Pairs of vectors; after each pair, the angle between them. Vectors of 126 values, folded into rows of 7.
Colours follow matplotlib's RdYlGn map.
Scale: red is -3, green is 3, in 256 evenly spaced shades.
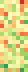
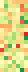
partly aligned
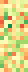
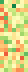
orthogonal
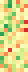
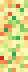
partly opposed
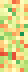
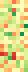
nearly parallel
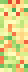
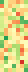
partly aligned
